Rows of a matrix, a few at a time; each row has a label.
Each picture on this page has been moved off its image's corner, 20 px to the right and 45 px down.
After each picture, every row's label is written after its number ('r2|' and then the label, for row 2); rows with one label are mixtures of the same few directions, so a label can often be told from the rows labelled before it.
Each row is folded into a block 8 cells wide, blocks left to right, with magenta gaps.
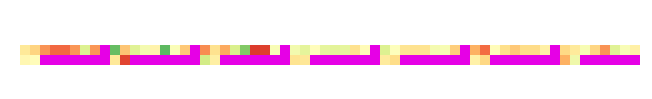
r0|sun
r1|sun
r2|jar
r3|sun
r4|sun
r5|sun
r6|jar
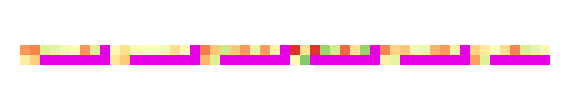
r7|sun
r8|sun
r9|jar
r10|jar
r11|jar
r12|jar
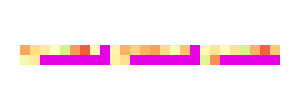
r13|jar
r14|sun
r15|jar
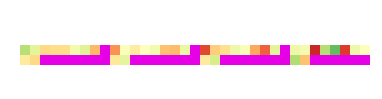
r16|sun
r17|sun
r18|jar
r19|jar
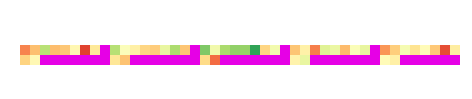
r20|jar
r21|jar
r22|sun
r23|jar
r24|jar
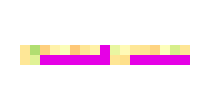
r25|sun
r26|jar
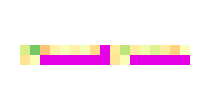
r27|sun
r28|sun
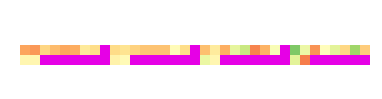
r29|sun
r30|sun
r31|jar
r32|jar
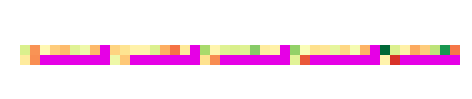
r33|sun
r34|jar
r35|sun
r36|jar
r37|jar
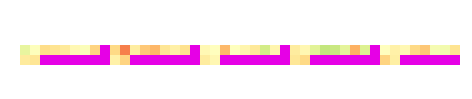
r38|sun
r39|sun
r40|jar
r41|sun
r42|jar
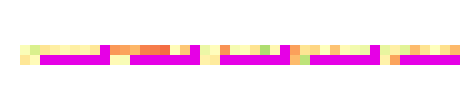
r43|sun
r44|sun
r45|jar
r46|jar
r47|jar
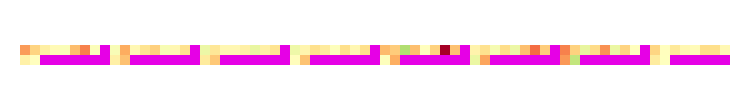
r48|jar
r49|sun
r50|sun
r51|jar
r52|jar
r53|jar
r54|jar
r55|sun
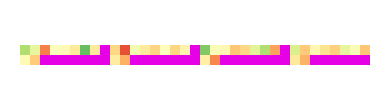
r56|jar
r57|sun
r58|jar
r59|sun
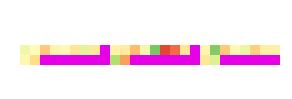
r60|jar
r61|jar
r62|sun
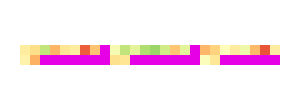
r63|jar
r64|sun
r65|jar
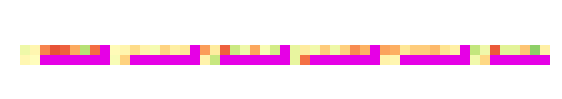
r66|sun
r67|jar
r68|jar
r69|jar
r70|sun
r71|jar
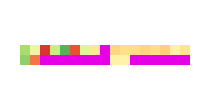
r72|jar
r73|sun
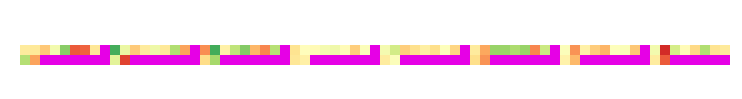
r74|jar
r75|jar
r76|sun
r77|sun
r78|sun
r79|sun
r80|sun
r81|sun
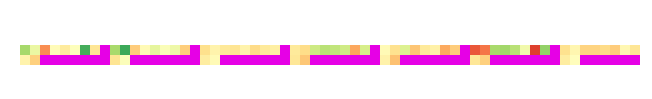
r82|jar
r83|sun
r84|sun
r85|sun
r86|jar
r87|sun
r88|sun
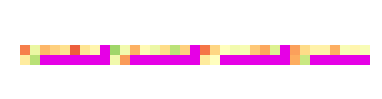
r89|sun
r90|jar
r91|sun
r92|jar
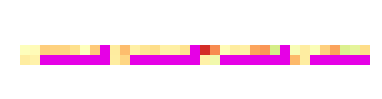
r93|sun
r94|sun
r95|sun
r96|jar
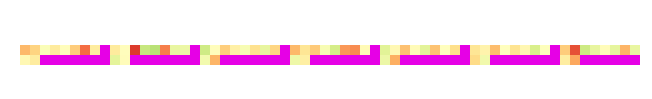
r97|jar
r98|jar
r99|jar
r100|jar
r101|jar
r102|jar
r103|sun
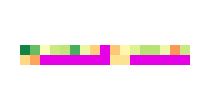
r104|sun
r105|sun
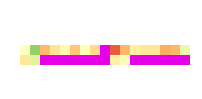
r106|sun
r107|sun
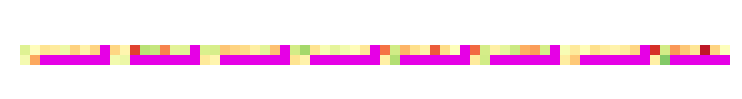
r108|jar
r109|jar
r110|sun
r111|sun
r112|sun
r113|sun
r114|jar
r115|sun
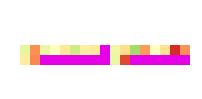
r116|sun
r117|jar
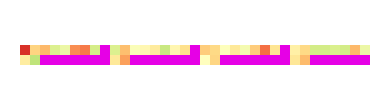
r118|jar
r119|sun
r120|jar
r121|sun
